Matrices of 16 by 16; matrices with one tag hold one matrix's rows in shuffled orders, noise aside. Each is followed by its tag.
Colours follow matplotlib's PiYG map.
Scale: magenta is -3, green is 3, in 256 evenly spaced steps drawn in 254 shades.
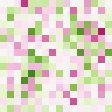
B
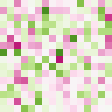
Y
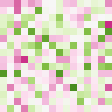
Y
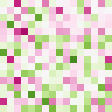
Y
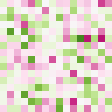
B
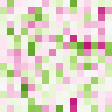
B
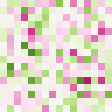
B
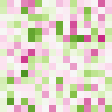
B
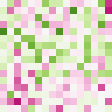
Y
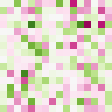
B
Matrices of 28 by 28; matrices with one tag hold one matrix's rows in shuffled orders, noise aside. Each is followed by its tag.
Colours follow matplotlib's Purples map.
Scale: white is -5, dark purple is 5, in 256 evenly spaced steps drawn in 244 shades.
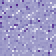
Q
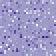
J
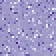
Q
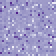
Q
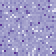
Q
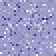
J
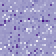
J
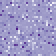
Q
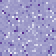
Q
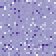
J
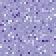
J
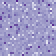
Q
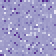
J
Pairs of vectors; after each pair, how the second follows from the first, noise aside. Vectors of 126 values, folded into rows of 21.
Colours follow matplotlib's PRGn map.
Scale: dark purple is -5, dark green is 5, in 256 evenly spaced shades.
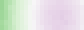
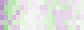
sign-scrambled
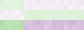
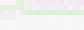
partly zeroed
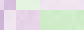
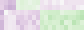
copied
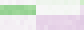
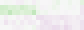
shrunk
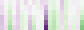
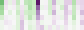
reversed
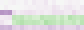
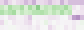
reversed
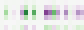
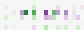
partly zeroed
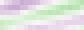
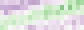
copied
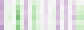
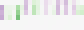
partly zeroed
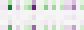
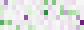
shuffled
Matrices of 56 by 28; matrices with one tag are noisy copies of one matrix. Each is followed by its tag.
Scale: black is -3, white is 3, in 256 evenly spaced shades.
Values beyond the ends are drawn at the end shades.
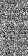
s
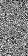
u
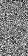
u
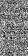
s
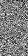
u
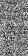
s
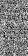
s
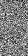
u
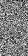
u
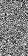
u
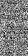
s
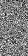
u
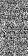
s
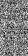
s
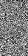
u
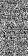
s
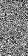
u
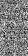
s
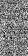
s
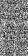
s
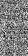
s
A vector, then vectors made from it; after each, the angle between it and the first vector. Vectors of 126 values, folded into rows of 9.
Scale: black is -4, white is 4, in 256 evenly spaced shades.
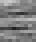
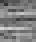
nearly opposite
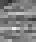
nearly opposite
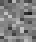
orthogonal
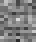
partly aligned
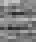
nearly parallel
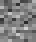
partly opposed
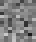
orthogonal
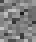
orthogonal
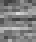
nearly opposite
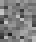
orthogonal
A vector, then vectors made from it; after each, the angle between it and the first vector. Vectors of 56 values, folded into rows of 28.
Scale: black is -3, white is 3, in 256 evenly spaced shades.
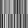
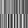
partly aligned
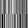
partly aligned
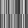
partly aligned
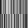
partly aligned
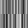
partly opposed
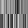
partly aligned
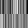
partly opposed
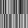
orthogonal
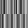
orthogonal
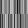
nearly parallel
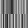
nearly opposite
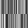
partly opposed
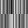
partly opposed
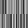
orthogonal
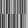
partly aligned
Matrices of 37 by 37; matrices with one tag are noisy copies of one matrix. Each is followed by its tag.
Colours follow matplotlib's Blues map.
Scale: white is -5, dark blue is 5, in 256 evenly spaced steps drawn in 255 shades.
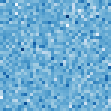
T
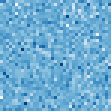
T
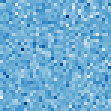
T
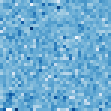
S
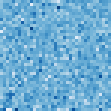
S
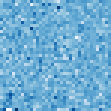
S
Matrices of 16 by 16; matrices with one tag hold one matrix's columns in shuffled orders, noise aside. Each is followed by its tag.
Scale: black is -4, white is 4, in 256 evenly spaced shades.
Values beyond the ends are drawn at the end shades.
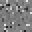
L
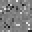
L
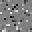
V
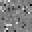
L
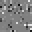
L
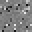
L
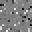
V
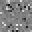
L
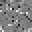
V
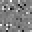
L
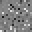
V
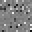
L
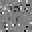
L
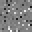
V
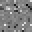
L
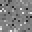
V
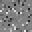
V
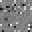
L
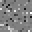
V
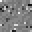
L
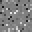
V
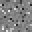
V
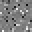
V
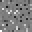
V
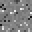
V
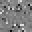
L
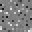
V
